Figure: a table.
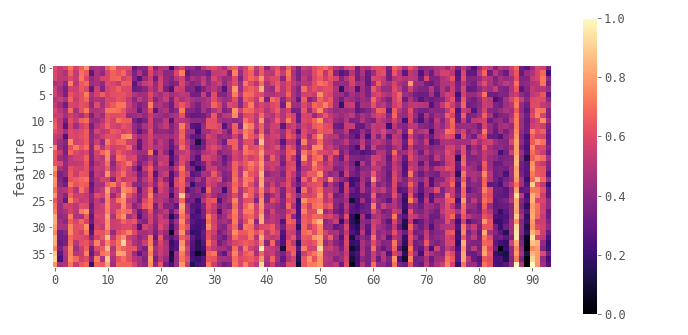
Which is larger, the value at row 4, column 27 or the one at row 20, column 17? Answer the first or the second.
the second
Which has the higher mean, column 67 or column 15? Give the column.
67
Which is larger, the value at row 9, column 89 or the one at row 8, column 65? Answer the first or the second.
the second
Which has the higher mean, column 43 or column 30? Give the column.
30
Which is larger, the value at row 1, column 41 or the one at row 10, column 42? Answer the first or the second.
the second
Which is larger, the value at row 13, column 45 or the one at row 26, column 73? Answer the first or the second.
the first
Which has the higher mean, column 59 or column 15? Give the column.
15
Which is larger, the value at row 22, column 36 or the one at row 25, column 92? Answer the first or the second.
the first
